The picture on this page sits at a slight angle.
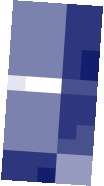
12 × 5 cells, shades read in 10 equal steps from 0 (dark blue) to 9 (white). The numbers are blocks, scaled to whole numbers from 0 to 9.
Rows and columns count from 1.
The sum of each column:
46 47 46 22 21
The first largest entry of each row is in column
1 1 1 1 1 2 1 1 1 1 4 4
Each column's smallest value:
1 1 0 1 0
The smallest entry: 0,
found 3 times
